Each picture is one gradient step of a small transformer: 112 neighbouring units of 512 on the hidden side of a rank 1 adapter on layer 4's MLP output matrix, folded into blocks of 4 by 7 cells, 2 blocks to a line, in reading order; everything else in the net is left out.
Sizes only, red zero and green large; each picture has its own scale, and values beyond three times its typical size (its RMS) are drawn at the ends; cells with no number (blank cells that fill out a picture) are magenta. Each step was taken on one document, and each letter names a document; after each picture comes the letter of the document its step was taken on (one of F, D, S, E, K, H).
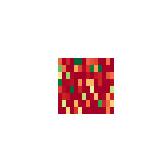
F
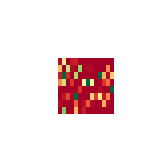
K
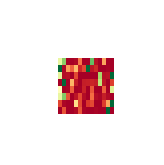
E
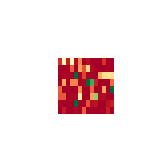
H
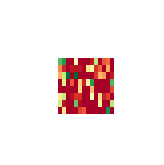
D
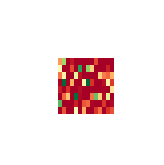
K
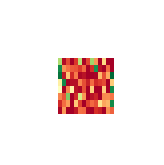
E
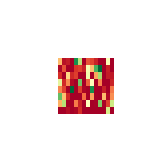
F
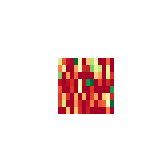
F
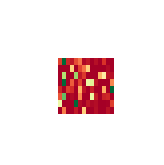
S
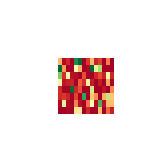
F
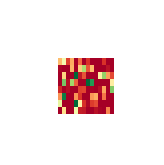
H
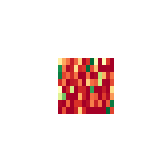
E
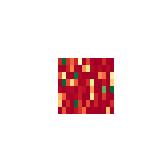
S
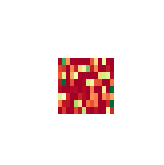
E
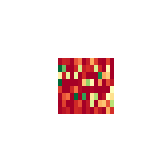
F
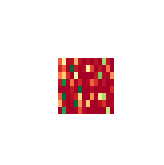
D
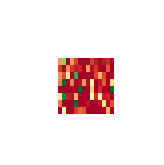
D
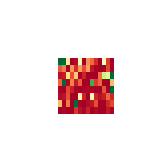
E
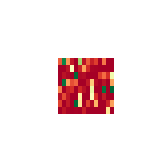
S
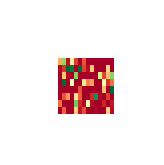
K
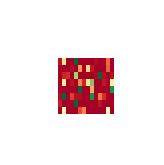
D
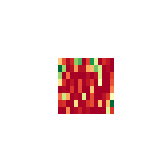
F
